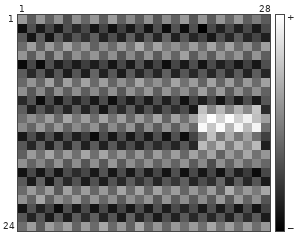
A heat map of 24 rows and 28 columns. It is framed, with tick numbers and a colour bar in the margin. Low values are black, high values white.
Stripes: horizontal, repeating 6 times. Slope: none. Ninth with the highest average: middle right. Odd patch: higher, in the middle right.
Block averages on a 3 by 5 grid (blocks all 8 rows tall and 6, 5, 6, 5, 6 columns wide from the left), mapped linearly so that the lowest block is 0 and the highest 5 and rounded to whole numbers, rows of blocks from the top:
00000 / 00035 / 00000
